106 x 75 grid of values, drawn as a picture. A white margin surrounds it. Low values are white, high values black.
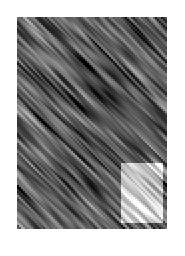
On average the colour sits 60% of the way up the scale. The grain runs diagonally down to the right. An odd patch, lower than its surroundings, sits in the bottom right. The ninth with the lowest average is the bottom right. The centre is the ninth with the highest average.
